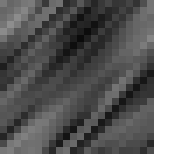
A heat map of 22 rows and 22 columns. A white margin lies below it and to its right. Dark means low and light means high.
Mirror symmetry: none. Ninth with the lowest average: top middle. Average level on the scale: 30%. Grain: diagonal, up to the right. Roughest part: bottom middle.
